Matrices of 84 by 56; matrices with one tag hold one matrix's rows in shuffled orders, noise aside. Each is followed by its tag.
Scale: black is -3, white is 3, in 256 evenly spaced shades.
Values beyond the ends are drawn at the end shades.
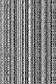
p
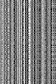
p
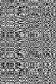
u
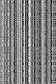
p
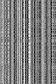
p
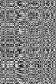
u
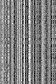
p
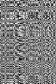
u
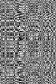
u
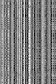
p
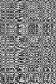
u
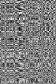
u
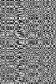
u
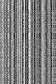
p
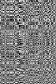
u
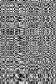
u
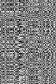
u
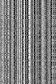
p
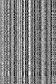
p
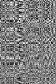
u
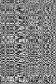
u
